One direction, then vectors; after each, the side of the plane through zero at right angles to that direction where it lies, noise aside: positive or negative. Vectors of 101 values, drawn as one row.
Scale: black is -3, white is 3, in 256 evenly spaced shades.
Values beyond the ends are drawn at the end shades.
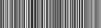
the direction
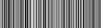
negative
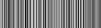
negative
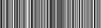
positive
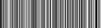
positive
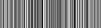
positive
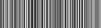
positive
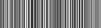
positive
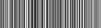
positive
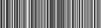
positive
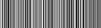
negative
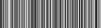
positive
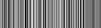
negative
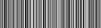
negative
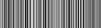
negative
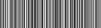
positive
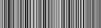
negative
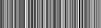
positive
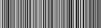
negative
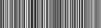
positive
